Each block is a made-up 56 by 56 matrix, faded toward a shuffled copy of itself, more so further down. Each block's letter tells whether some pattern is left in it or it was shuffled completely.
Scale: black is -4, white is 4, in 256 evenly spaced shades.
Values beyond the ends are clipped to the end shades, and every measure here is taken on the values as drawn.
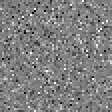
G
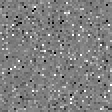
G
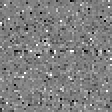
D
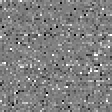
D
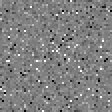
G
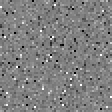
G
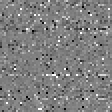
D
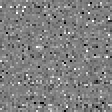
D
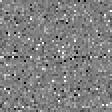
D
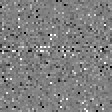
D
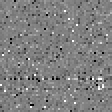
D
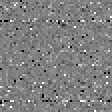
D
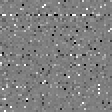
D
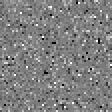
G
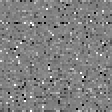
D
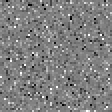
G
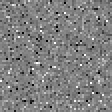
G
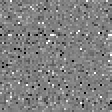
D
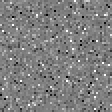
G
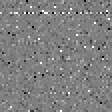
D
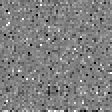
D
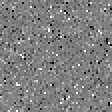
G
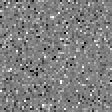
G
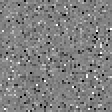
G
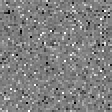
D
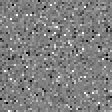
G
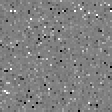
G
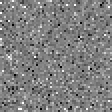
G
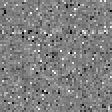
D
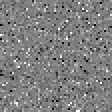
G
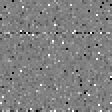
D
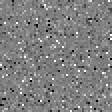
G
